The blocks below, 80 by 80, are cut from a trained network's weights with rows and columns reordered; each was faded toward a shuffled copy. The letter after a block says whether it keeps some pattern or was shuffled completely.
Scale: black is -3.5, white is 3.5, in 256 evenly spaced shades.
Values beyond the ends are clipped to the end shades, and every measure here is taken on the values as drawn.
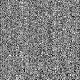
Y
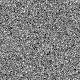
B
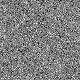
B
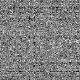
Y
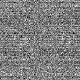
Y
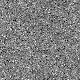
B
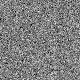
B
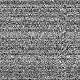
Y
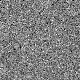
B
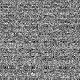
Y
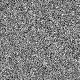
B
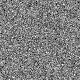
B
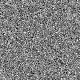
B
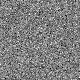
B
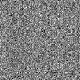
Y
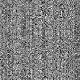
Y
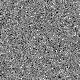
B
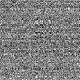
Y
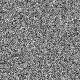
B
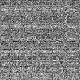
Y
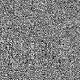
Y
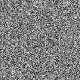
Y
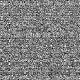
Y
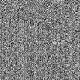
Y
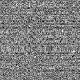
Y
